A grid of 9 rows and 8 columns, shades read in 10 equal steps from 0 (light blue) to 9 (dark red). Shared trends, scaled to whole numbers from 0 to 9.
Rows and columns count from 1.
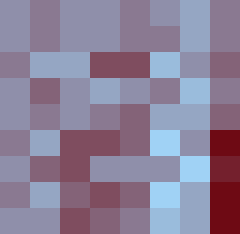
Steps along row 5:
up down up up down same up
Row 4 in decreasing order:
5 4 4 3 3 3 2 1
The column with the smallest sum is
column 7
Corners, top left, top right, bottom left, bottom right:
3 4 3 9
